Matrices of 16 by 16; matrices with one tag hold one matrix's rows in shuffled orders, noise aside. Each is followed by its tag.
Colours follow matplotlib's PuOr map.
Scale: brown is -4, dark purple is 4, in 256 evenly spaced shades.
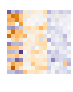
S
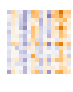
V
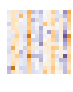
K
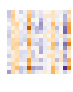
K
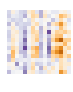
V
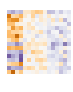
S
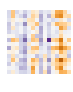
V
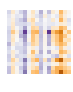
V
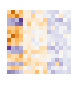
S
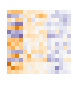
S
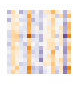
K
